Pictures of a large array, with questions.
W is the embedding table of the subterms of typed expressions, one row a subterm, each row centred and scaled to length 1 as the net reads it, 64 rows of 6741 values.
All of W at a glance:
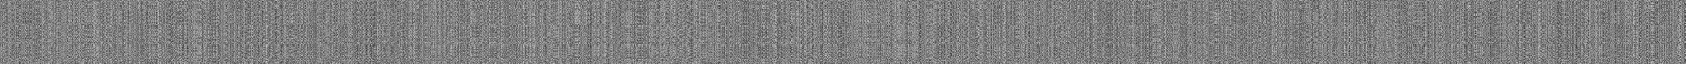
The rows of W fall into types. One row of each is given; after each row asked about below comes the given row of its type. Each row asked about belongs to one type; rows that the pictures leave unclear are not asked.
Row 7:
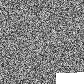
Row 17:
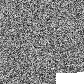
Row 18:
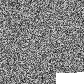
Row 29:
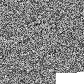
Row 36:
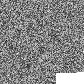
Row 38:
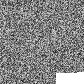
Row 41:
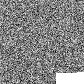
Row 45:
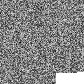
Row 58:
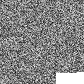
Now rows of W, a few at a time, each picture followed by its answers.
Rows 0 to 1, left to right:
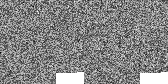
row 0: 7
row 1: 58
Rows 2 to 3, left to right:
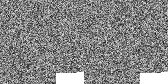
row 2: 36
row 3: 29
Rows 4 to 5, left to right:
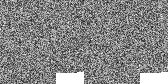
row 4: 38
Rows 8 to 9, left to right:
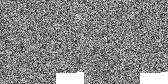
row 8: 58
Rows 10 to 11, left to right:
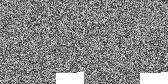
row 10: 29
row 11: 58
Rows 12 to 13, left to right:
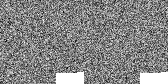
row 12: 17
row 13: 18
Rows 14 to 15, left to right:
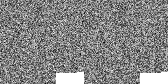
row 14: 18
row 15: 45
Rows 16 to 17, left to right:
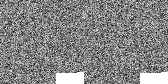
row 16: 29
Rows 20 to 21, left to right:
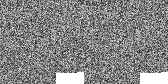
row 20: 38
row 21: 38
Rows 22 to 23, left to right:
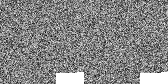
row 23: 17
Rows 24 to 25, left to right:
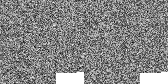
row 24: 58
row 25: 45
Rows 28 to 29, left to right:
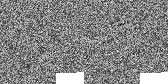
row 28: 36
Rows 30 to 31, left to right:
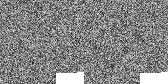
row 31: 36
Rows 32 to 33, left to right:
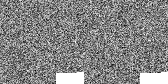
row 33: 45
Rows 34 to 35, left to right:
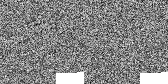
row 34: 29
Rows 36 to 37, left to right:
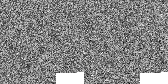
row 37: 58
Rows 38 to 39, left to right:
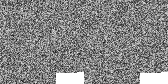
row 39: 45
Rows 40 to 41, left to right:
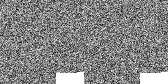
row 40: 17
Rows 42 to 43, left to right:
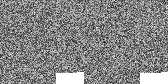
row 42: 58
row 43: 17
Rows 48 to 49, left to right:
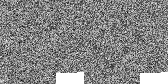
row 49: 36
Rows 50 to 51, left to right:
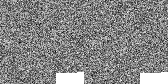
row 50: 38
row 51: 7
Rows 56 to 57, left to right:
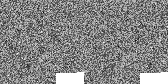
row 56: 36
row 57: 36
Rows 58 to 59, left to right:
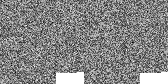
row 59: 45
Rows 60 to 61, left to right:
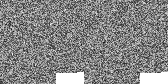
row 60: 17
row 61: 45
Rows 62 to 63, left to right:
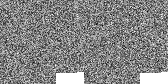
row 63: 41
